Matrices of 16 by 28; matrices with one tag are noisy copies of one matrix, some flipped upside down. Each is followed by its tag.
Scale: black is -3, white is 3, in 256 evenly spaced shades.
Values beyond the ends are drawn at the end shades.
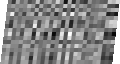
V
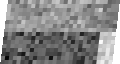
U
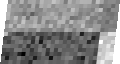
U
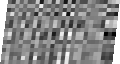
V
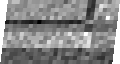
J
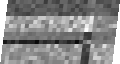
J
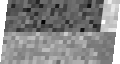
U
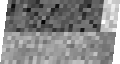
U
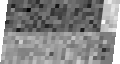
U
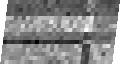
J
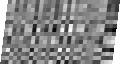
V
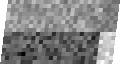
U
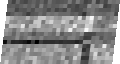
J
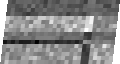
J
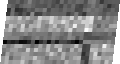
J
